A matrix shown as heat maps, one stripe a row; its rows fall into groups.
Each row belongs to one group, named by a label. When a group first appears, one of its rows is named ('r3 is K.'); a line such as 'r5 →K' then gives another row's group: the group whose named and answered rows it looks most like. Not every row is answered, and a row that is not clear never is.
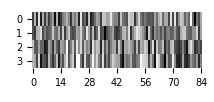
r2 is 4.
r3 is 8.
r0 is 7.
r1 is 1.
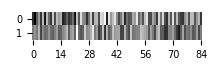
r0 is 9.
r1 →8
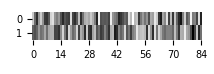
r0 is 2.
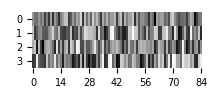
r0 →4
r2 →8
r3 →9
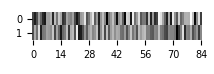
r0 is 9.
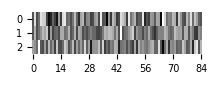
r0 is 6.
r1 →7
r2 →8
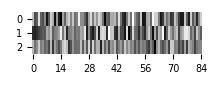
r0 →2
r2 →4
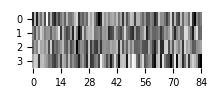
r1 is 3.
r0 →7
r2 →7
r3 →6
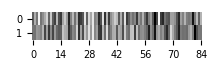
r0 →8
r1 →4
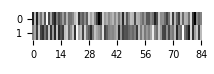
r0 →7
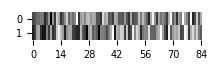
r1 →9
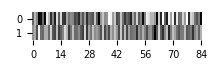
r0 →9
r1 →8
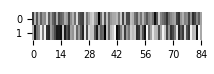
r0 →8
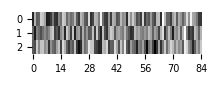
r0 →6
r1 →1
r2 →3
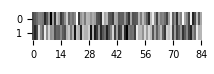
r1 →1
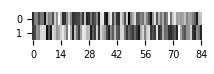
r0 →9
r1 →6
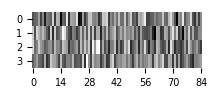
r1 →4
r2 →4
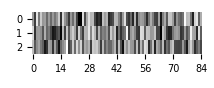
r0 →3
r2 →4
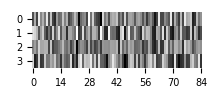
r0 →7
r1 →6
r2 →7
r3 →2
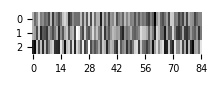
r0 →4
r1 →8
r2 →1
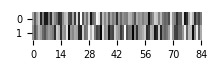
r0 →4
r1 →3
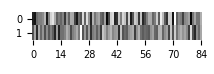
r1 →7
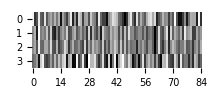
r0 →2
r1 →7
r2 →8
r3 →6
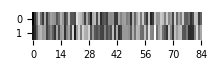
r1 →1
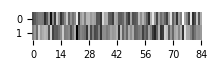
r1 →7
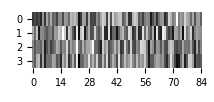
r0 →9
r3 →4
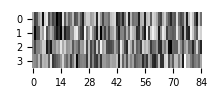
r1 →2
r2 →6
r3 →7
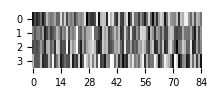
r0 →9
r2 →3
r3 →2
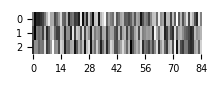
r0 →9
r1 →1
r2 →1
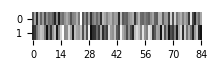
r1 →6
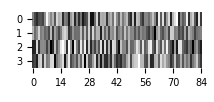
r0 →9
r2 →6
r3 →1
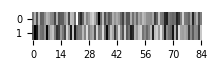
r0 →8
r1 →1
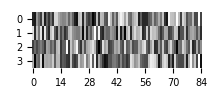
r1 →2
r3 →2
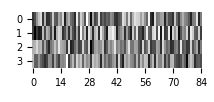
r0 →1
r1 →9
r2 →6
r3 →4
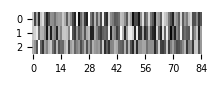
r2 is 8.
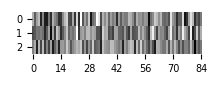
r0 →4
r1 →3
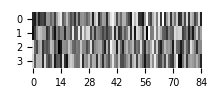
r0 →9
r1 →1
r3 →2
